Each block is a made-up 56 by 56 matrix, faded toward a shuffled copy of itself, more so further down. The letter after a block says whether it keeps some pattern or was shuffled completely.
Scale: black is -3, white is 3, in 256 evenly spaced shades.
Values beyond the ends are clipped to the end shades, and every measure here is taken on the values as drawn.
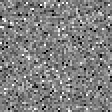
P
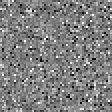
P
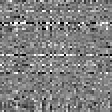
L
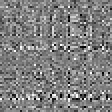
L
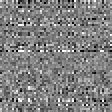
L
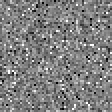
P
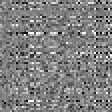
L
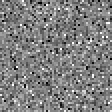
P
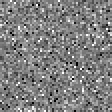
P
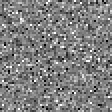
P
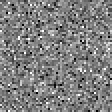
P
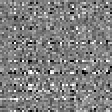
L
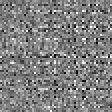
L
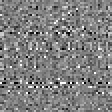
L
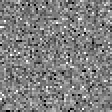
P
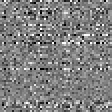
L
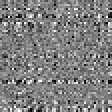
L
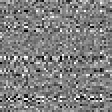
L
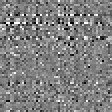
L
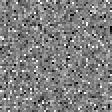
P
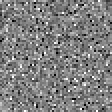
P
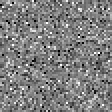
P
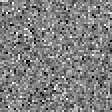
P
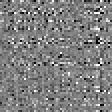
L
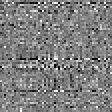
L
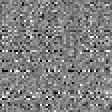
L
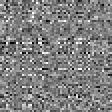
L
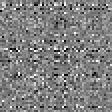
L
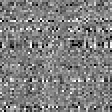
L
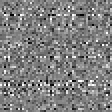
L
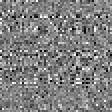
L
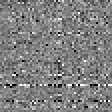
L
